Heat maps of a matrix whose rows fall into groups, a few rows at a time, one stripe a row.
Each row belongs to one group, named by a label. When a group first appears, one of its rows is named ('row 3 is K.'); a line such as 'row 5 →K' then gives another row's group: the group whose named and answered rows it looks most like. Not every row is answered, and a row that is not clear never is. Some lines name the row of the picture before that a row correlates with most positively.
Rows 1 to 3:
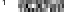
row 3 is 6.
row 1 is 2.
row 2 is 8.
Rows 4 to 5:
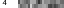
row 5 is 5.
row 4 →8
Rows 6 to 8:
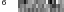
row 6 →5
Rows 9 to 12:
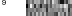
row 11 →8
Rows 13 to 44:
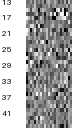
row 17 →2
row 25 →8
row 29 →6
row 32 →8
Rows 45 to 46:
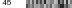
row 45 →6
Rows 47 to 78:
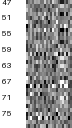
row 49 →6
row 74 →6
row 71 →2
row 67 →2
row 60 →6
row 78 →8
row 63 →2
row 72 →2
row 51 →8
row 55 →6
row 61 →2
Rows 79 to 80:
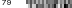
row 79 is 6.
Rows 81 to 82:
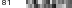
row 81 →8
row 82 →2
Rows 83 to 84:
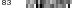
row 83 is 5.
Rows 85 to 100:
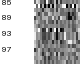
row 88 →5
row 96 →5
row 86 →6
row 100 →6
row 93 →6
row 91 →5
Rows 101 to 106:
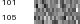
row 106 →8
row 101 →8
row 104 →5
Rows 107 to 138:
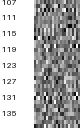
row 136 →5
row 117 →5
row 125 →5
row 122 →8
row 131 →8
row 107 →6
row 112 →8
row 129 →2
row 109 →6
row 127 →6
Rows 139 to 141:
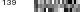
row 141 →5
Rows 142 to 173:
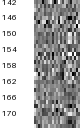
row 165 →5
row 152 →2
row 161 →2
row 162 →2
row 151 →2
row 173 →5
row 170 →2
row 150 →2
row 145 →8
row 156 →6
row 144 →5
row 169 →6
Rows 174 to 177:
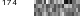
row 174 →5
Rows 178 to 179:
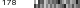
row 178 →2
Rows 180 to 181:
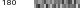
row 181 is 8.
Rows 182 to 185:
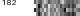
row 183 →5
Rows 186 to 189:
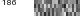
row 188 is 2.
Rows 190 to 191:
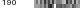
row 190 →6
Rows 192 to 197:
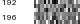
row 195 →8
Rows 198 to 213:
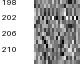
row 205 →6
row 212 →6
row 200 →6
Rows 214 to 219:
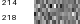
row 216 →5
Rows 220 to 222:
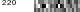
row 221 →8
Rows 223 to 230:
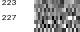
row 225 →6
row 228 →8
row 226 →5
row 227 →2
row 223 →2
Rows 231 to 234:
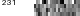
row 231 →2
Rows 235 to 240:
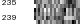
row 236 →5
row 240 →5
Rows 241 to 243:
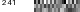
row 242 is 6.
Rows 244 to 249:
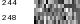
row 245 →5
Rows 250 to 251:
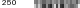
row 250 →8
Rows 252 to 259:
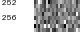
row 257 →6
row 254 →6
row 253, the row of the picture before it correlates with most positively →250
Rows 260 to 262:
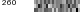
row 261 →5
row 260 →6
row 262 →8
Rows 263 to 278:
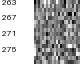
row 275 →5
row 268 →5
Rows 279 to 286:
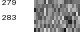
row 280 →2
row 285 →6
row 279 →5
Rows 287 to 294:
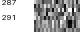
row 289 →2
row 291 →6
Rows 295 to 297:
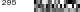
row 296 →2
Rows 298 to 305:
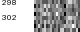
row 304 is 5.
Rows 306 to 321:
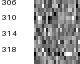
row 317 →6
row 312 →8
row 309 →8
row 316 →8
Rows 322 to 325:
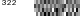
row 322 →6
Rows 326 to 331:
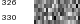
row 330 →8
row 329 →2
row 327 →8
